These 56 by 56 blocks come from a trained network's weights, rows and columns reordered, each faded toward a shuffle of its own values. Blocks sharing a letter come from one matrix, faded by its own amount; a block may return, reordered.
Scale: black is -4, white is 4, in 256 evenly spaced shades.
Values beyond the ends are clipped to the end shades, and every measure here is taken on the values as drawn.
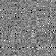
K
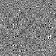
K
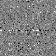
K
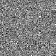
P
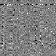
K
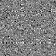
P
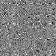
P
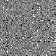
K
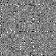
K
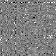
K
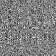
P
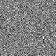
P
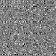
P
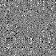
P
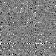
K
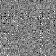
K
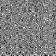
P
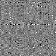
K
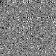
P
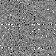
K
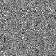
P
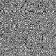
P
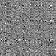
K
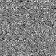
P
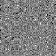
K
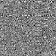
P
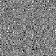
K
